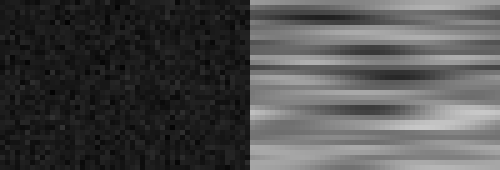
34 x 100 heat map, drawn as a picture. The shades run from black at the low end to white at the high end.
It is made of 1 by 2 panels. Panel 1,1: very low, fine-grained, faint in contrast. Panel 1,2: middling, streaked across, strong in contrast.
